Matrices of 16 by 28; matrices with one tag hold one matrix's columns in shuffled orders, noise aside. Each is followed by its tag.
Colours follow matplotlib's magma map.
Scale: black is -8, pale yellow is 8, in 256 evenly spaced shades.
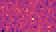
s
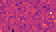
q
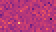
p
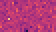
s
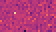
q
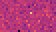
q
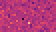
p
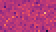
q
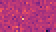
s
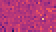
s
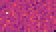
q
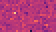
q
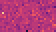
q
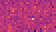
s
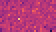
s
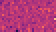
s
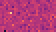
q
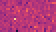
s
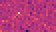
q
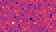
p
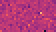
q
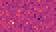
p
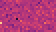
p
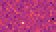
p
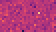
q
